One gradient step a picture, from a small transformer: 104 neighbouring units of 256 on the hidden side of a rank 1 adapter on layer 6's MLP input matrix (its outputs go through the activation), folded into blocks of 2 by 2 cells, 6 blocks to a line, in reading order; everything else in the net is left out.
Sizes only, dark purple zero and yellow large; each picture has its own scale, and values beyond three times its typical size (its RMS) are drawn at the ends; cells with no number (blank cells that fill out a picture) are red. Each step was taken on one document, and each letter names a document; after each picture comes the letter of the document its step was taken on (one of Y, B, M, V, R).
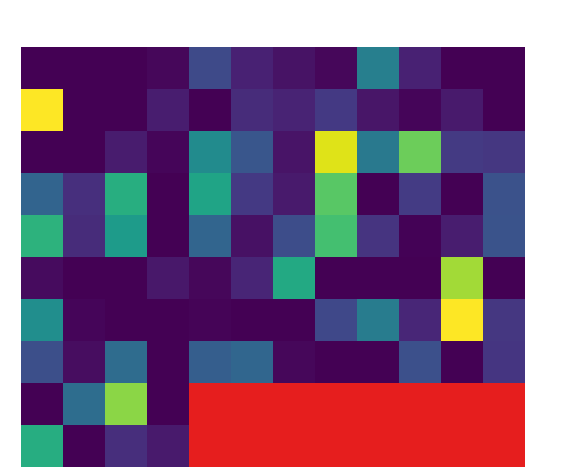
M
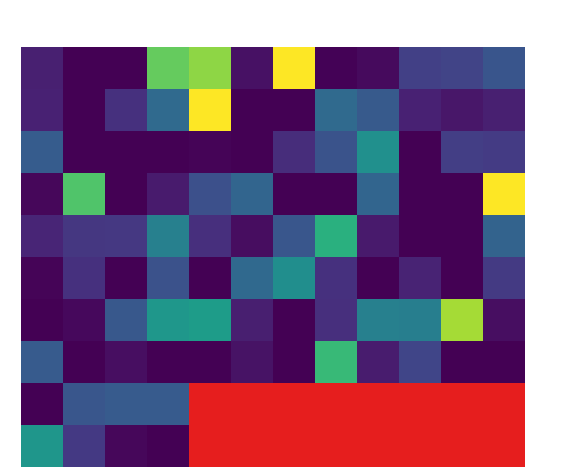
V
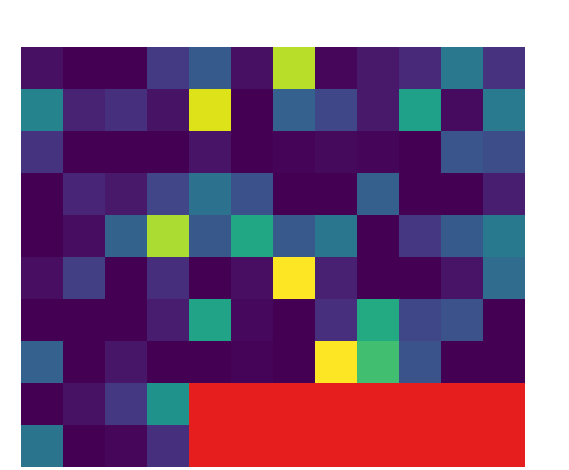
V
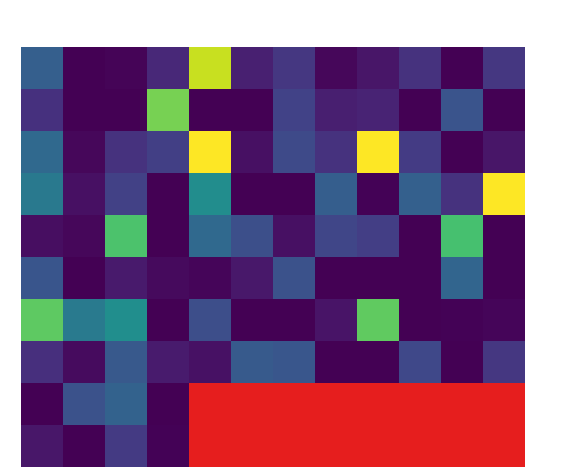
M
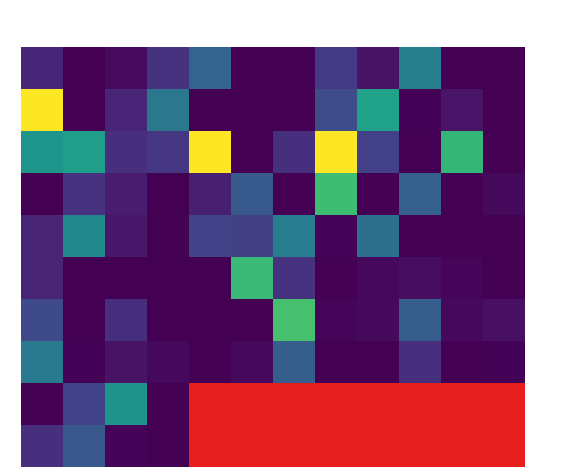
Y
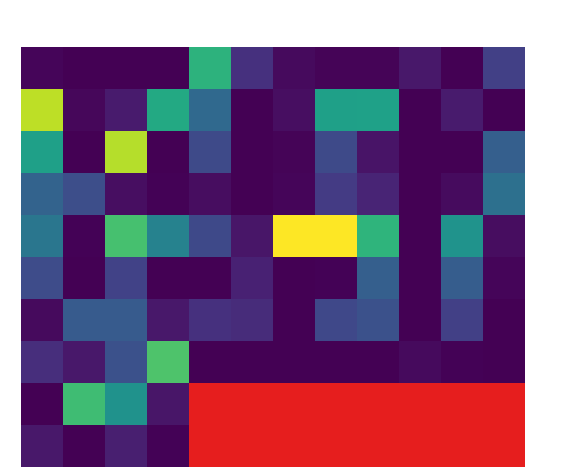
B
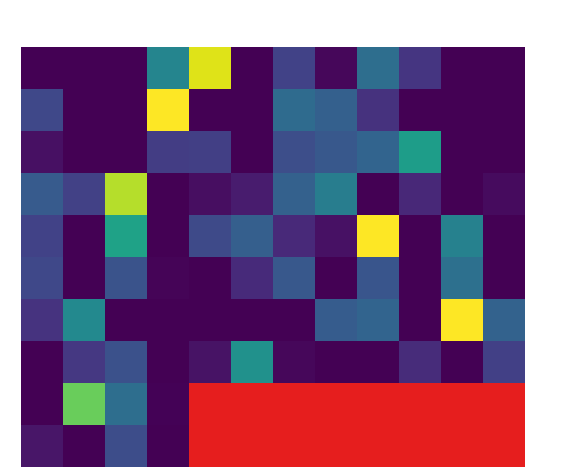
M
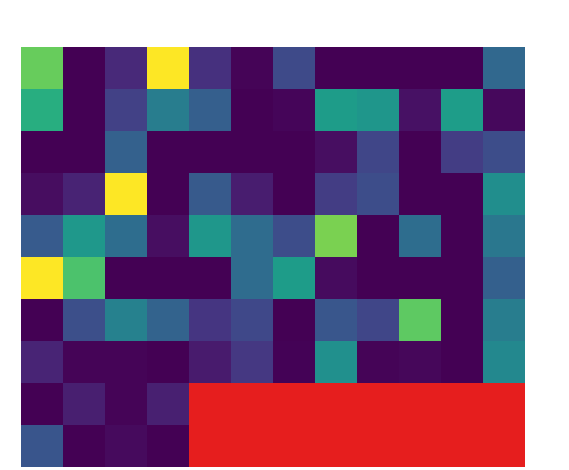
V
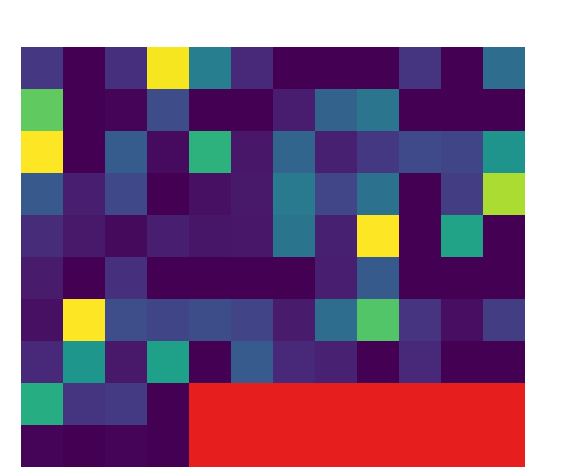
B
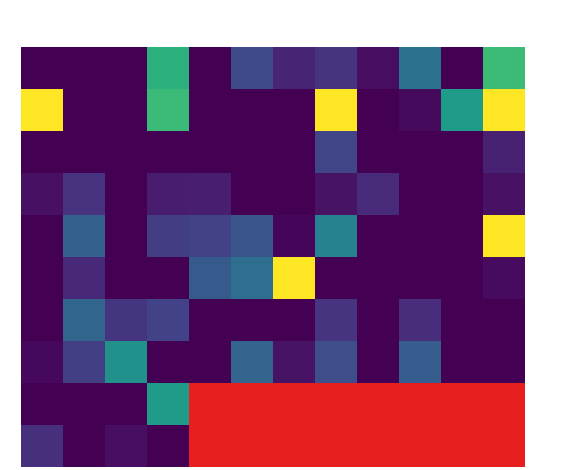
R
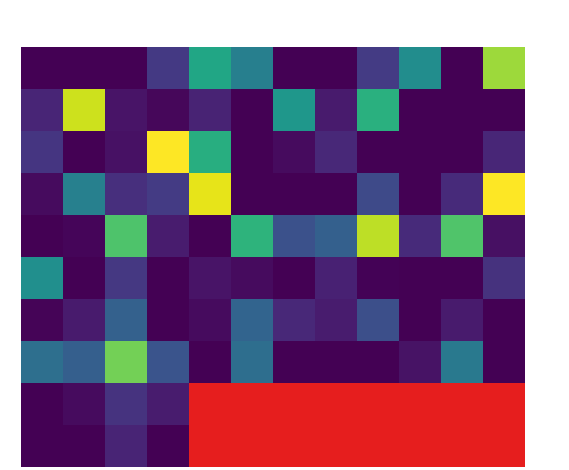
B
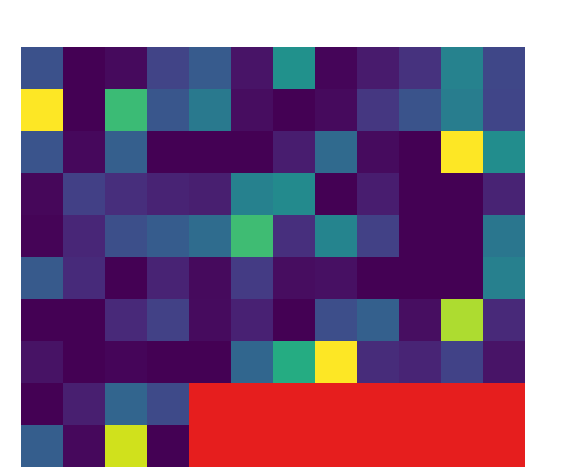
V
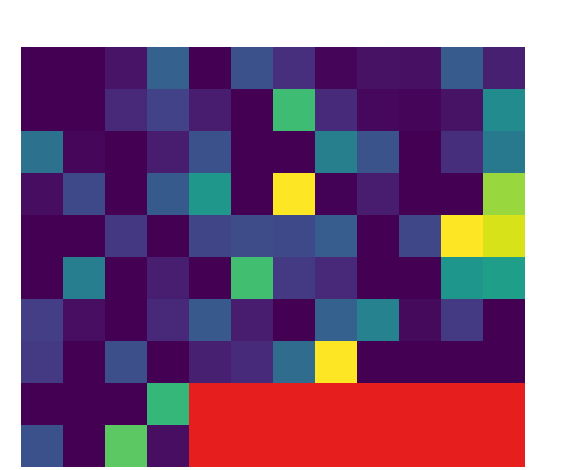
V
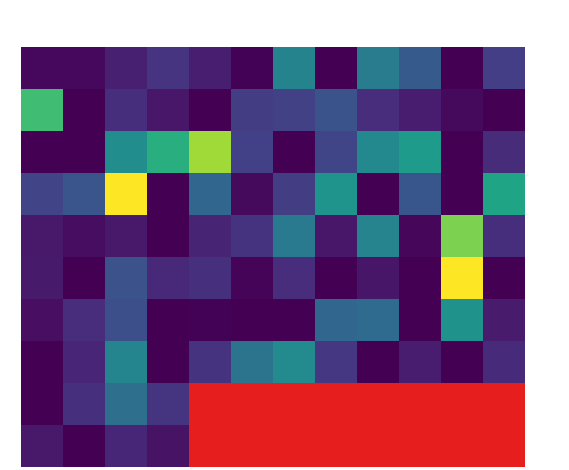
M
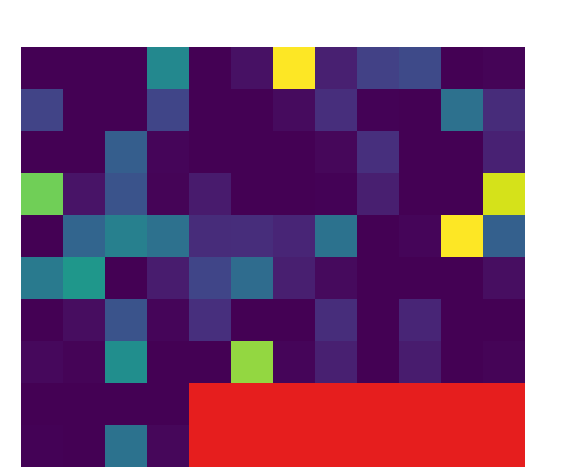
R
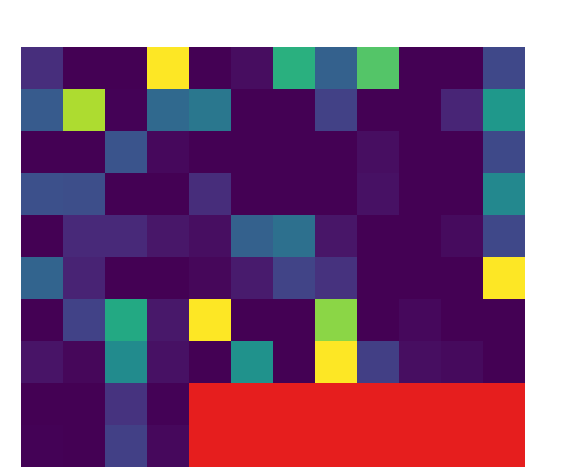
R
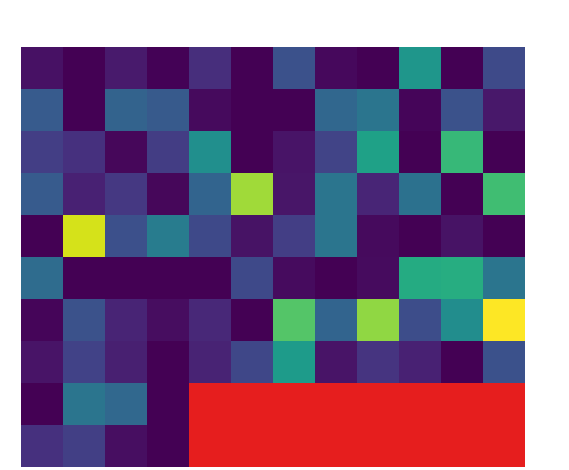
Y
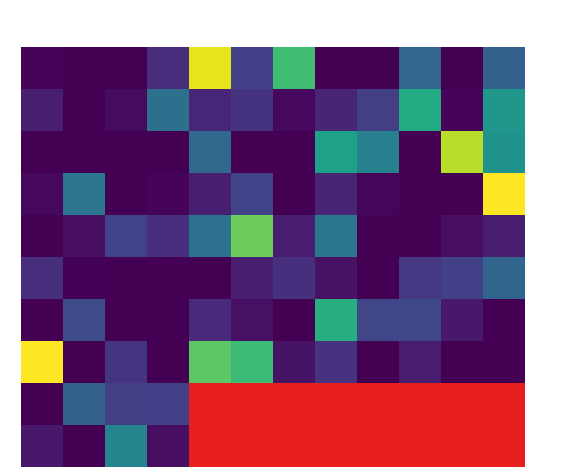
V
